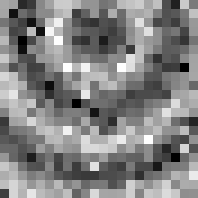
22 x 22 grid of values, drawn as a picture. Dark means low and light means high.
Concentric rings centre on the top middle. The histogram is bell-shaped. Overall the values sit about 50% of the way up the scale. No overall slope runs across the table. No row or column stands out.
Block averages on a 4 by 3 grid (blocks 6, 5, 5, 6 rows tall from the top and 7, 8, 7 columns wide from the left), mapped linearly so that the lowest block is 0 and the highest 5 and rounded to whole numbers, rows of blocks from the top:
2 0 2
2 5 0
4 2 4
3 2 2
